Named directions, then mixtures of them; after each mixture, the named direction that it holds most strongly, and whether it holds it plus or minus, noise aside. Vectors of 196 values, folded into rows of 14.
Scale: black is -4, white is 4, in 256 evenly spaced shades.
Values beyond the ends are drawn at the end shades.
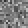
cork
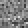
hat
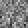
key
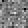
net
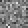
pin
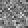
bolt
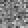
hat, minus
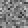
bolt, minus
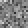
cork, minus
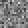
net, plus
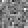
net, minus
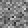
bolt, minus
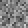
key, minus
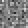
net, minus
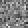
pin, plus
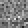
hat, plus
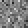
key, plus
